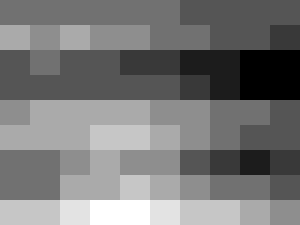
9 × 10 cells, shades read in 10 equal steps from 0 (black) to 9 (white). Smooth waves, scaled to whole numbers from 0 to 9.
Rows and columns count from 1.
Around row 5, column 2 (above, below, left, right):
3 6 5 6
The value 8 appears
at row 9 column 3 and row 9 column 6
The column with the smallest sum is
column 10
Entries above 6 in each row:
0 0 0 0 0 2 0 1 8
